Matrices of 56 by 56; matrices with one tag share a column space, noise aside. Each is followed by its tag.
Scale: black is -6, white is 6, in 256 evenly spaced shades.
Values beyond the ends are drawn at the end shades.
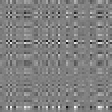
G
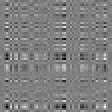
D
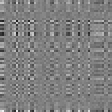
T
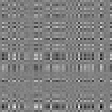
D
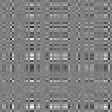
D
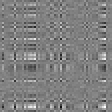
D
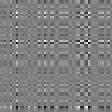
G
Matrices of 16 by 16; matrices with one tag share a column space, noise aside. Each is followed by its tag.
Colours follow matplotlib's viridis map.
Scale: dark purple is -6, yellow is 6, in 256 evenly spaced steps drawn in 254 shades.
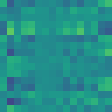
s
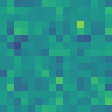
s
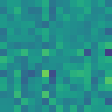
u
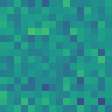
s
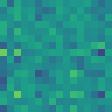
u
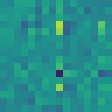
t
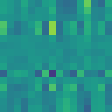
t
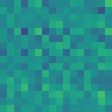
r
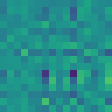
u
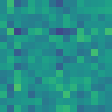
r
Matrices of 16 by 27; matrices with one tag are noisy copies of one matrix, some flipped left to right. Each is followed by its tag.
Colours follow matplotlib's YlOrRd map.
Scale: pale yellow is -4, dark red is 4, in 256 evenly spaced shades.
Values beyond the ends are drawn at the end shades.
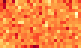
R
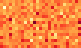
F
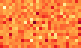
F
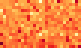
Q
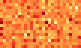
F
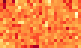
R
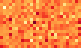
F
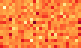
F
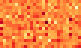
F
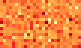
F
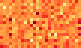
F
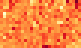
R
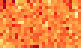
R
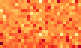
Q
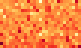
Q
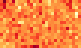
R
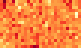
R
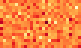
F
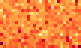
Q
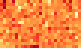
R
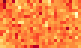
R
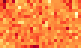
R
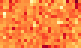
R
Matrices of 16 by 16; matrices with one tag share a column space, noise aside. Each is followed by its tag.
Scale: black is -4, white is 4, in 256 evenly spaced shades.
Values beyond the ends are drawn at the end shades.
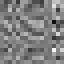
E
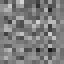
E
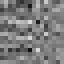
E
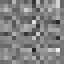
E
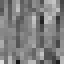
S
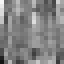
S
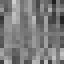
S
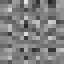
E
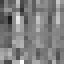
S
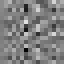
E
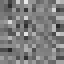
E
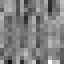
S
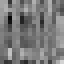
S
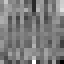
S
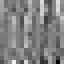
S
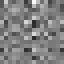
E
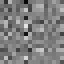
E
